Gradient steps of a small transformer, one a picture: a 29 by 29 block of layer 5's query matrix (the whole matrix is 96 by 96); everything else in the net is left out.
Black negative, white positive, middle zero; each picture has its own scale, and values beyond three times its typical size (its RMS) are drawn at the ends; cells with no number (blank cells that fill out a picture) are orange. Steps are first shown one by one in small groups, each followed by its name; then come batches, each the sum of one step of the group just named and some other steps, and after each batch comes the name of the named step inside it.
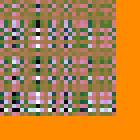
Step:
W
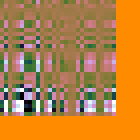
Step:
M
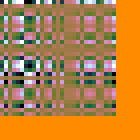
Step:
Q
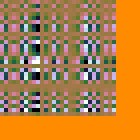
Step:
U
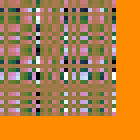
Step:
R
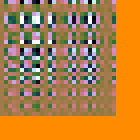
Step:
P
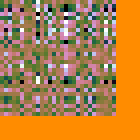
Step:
Q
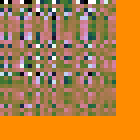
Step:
Q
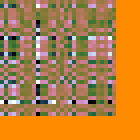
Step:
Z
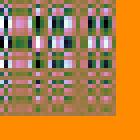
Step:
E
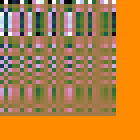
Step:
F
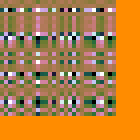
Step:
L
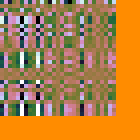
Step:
F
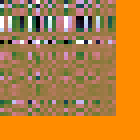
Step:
Z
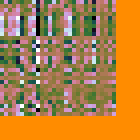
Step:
F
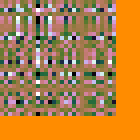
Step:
L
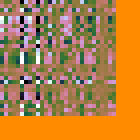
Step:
F
